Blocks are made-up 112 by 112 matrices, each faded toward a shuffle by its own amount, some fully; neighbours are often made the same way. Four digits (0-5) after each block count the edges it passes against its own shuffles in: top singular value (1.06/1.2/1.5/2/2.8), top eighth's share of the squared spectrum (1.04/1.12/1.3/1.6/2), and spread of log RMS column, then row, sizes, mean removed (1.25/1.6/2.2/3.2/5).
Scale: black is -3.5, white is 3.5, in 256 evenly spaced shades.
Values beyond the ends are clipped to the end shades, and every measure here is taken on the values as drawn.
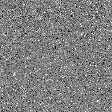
0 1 1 1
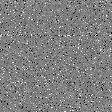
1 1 0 1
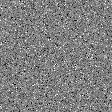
0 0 0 0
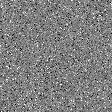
0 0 0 0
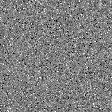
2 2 0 1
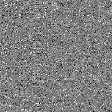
4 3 2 2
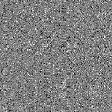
4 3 2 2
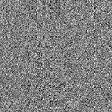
4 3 2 2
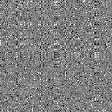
5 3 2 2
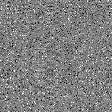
4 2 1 1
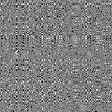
5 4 3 3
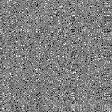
4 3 2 2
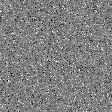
0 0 0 0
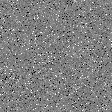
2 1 0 0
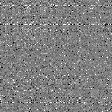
4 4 2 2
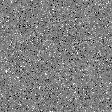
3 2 0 1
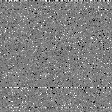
4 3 1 2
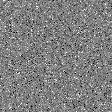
3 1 0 0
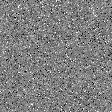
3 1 0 0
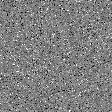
1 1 0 0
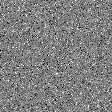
2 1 0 0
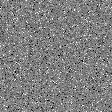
0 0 0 0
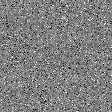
0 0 0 0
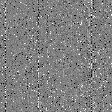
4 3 2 0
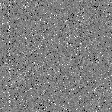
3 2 1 0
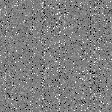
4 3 2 1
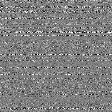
2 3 0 4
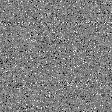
1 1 0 2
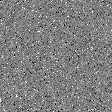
0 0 0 0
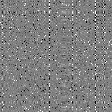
5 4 3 2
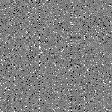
4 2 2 0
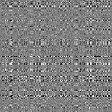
5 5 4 4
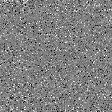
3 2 1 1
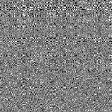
4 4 2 3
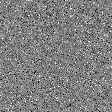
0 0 0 0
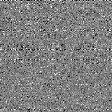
4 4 2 3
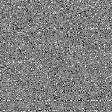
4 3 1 2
